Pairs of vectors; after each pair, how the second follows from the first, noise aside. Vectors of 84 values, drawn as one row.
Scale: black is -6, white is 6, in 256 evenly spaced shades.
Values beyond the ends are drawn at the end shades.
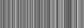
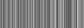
copied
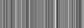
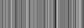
negated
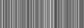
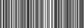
scaled up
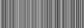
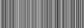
copied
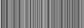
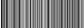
scaled up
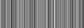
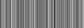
negated
